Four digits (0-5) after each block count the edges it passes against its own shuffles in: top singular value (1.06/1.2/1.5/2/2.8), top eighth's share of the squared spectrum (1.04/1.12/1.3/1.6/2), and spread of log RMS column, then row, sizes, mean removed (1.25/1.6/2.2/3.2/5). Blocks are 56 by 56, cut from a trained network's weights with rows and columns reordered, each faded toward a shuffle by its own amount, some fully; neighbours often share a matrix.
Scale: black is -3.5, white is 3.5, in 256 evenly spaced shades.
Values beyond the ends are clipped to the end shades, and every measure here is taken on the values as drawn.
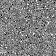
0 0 0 0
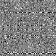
4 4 0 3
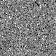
0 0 0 0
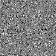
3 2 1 1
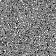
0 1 0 0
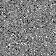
0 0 0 0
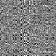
4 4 3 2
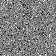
1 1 0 0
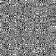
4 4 2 2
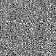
3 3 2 2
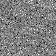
0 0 0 0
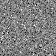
2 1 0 0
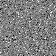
0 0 0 0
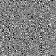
3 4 2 2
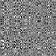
4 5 3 3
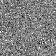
2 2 0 0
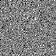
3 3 1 1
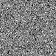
1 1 0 0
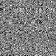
3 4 1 2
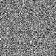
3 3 1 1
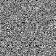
2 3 1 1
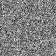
1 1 0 0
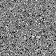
2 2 0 1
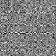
4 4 1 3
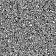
1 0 0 0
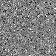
2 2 0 1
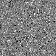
2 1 0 1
